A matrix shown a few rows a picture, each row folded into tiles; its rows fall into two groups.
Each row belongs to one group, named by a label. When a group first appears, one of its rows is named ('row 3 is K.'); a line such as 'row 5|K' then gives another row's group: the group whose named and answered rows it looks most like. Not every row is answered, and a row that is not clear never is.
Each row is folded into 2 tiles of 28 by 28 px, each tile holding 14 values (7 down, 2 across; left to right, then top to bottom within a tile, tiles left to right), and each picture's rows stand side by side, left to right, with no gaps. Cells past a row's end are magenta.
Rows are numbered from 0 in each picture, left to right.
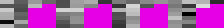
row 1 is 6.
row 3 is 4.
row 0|4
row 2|6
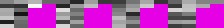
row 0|4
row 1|4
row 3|6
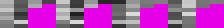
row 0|4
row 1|4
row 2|6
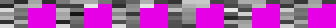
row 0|4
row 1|4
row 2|4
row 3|6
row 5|4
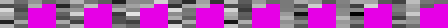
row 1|6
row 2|6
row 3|4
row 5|4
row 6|4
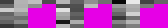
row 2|6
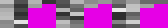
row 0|4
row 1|6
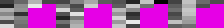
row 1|6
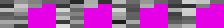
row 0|6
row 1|4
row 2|4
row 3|6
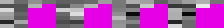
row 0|4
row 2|4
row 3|4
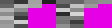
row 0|4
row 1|6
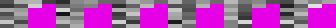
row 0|6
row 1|6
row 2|6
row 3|4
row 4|4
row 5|6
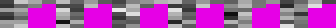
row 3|4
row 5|4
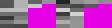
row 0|6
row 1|6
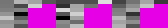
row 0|4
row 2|4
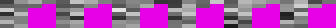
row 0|6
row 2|6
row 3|6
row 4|6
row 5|6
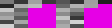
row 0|4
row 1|4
